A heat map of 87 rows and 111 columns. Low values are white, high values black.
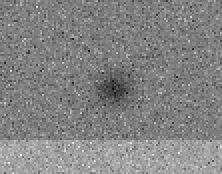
Stripes: none. Bumps: one, in the centre. Seam: horizontal, 80% of the way down, the top part higher. Ninth with the highest average: centre.
